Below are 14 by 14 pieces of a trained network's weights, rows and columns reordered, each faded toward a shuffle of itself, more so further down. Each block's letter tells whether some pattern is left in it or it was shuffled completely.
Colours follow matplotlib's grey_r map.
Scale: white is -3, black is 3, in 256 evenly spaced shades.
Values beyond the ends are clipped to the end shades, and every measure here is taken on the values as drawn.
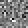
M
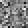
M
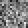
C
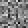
M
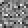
C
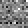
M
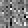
M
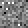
C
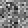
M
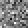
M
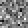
C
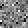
C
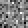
C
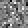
C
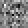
M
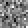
C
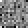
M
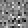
M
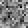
C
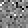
C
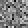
C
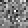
C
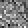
C
